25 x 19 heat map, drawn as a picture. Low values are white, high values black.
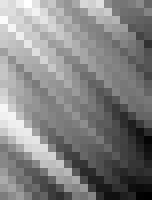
Slope: up to the bottom right. Mirror symmetry: none. Histogram: bell-shaped. Ninth with the highest average: bottom right. Grain: diagonal, down to the right.
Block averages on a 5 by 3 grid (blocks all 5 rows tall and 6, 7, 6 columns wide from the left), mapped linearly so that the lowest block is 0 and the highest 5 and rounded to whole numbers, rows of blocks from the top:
0 1 3 | 1 2 3 | 1 2 3 | 1 3 4 | 3 3 5
